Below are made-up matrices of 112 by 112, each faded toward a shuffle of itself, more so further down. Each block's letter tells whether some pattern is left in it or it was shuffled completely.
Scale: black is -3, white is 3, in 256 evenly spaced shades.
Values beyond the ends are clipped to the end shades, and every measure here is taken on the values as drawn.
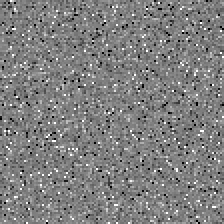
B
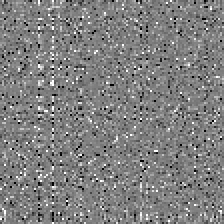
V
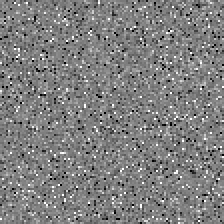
B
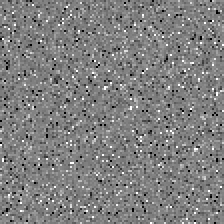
B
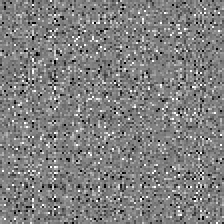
V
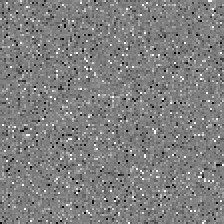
B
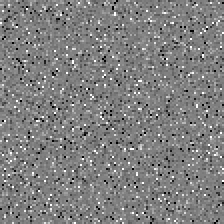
B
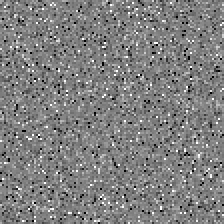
B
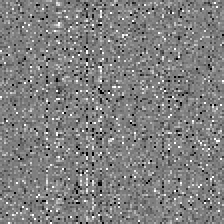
V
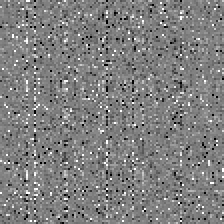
V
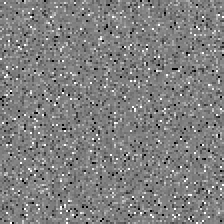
B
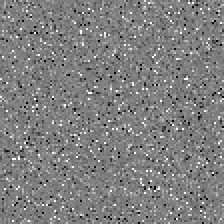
B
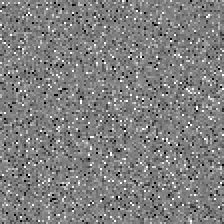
B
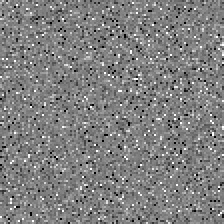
B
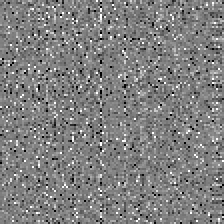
V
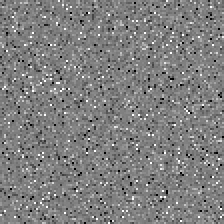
B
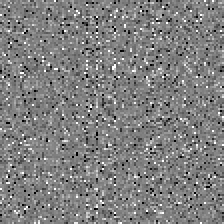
V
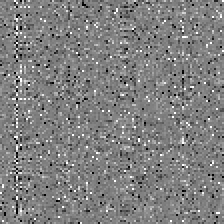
V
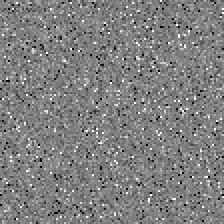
B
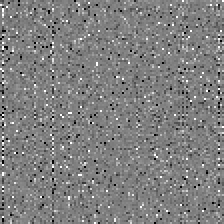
V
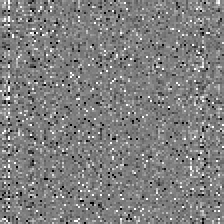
V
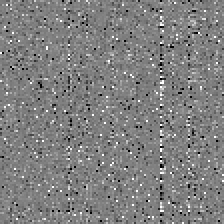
V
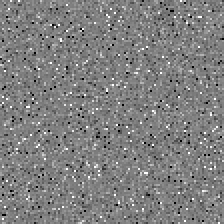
B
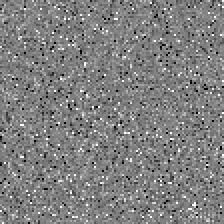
B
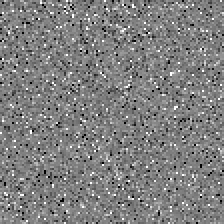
B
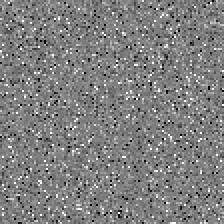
B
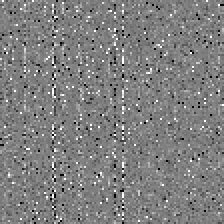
V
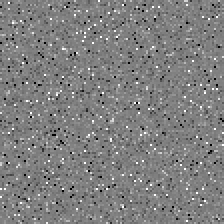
B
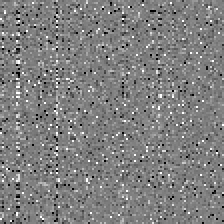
V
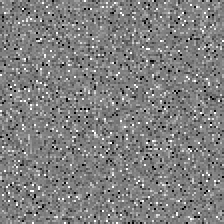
B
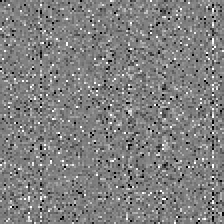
V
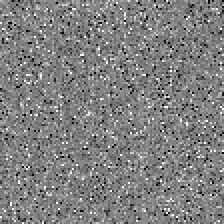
B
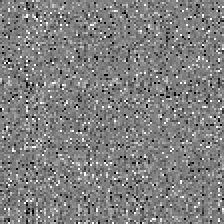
V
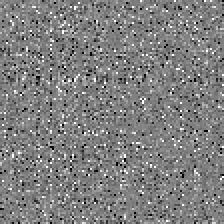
V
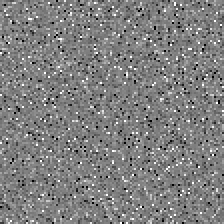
B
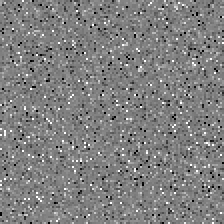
B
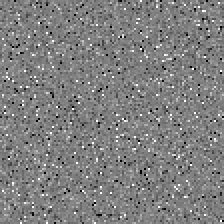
B
